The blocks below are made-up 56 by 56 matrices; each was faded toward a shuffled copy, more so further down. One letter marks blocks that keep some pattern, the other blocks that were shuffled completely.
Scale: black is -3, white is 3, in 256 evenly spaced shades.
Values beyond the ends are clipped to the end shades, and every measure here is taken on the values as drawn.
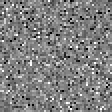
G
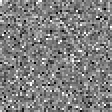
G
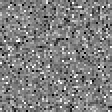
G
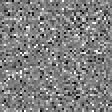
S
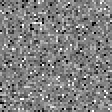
G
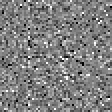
S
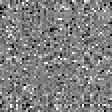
S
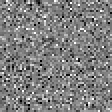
S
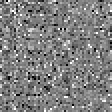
S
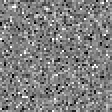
G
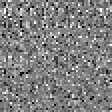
S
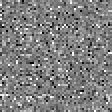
S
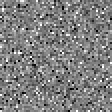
G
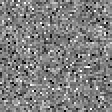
G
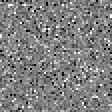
G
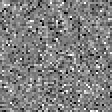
S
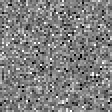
G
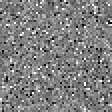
G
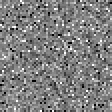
G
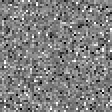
G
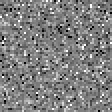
G
